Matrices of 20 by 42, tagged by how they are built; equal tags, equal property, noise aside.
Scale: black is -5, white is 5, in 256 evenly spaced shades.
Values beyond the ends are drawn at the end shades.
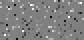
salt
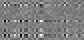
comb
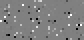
salt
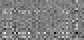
comb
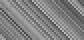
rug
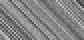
rug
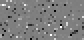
salt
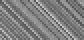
rug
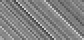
rug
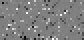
salt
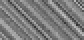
rug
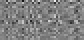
comb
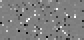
salt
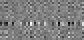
comb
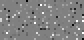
salt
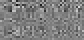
comb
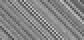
rug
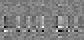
comb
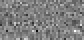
comb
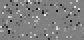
salt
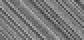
rug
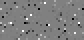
salt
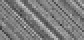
rug
